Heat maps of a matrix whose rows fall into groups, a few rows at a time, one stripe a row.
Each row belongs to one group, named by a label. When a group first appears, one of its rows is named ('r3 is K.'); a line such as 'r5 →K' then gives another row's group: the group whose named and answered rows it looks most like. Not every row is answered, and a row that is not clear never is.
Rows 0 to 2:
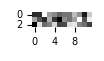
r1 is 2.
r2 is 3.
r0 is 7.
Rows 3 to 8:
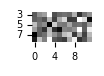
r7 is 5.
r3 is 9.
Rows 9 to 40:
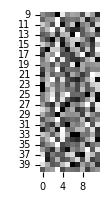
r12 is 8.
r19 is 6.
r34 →8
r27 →2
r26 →8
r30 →9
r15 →6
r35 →9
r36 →2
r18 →8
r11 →6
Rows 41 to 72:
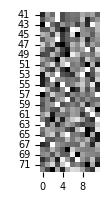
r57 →7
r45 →6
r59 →9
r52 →2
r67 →7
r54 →7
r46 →9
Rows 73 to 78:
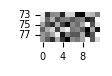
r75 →2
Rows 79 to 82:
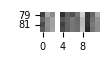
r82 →9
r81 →9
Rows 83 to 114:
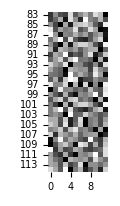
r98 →7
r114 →6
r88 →8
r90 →7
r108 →7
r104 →6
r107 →7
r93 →6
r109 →5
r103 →3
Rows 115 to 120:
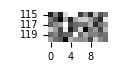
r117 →9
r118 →6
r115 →5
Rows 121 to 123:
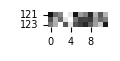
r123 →8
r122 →5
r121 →5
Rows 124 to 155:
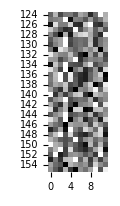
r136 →8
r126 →3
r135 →6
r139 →2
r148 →8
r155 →2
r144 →9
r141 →9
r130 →9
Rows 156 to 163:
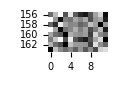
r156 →8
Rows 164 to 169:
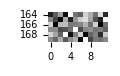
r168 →6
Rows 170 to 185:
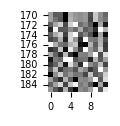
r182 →7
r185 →2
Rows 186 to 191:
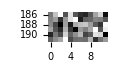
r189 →2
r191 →9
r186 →8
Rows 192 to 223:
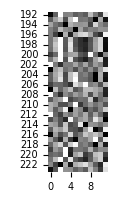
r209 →9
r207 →3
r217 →2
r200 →7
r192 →7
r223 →7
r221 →8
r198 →8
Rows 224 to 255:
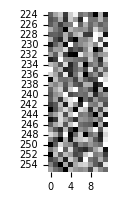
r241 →5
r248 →6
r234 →6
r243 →5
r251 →8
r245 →7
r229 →2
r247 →2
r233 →7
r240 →9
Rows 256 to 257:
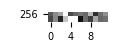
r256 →9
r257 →5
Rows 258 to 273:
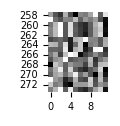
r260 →8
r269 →8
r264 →6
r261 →8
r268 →7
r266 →5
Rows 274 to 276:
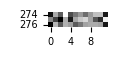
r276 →3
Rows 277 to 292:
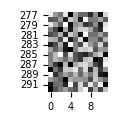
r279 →6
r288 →5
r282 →6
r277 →6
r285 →8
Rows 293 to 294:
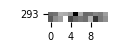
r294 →9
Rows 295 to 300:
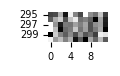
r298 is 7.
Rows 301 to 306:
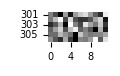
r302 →8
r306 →2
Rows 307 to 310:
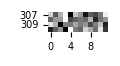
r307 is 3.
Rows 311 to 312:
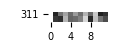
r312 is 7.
